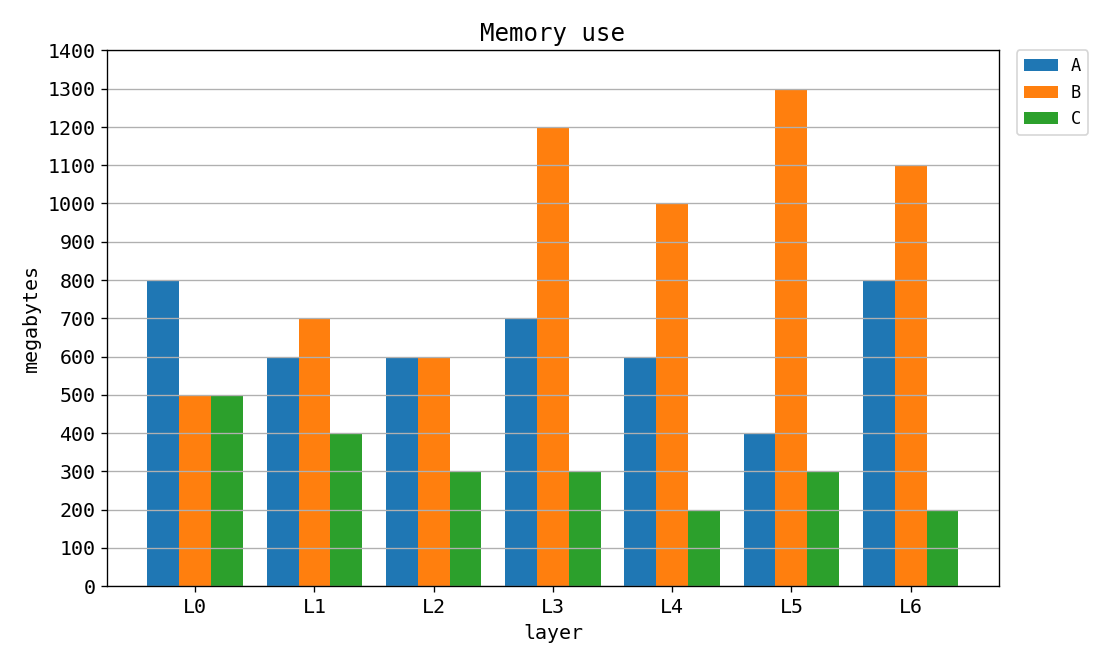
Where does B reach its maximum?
L5
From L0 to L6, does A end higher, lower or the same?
the same
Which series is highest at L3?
B
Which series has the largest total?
B
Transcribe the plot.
Title: Memory use
x-axis: layer, ticks L0 L1 L2 L3 L4 L5 L6
y-axis: megabytes, ticks 0 100 200 300 400 500 600 700 800 900 1000 1100 1200 1300 1400
Legend: A, B, C
Values:
A: 800 600 600 700 600 400 800
B: 500 700 600 1200 1000 1300 1100
C: 500 400 300 300 200 300 200
